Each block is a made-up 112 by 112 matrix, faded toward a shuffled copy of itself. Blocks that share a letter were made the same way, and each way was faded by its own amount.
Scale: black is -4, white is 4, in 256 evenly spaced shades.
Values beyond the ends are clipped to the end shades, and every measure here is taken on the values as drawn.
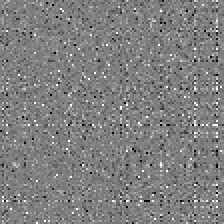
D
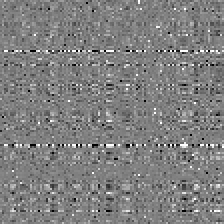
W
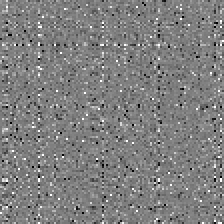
D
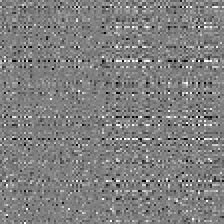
W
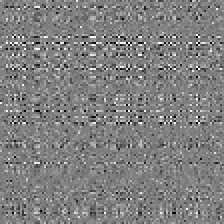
W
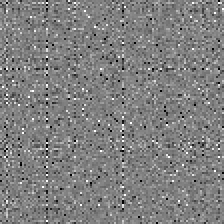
D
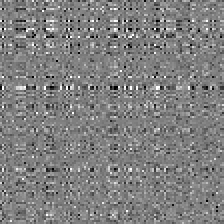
W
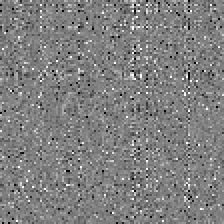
D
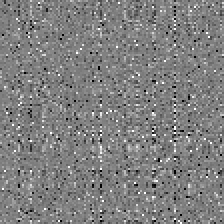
D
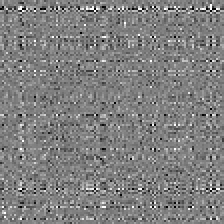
W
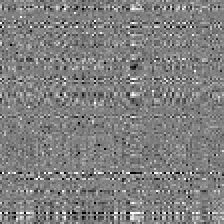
W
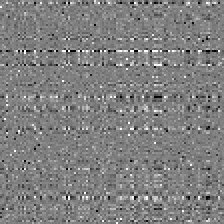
W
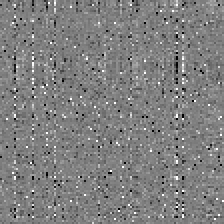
D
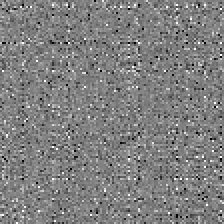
D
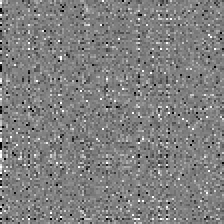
D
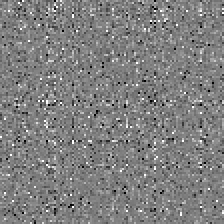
D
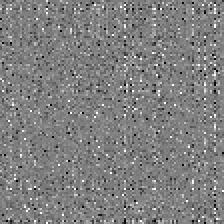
D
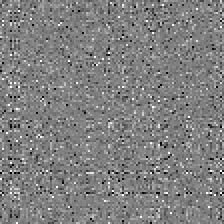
D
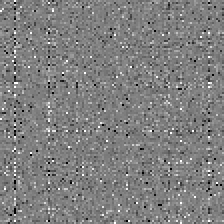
D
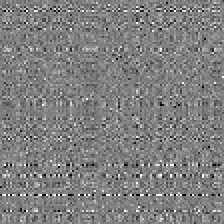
W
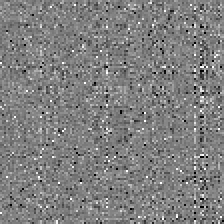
D
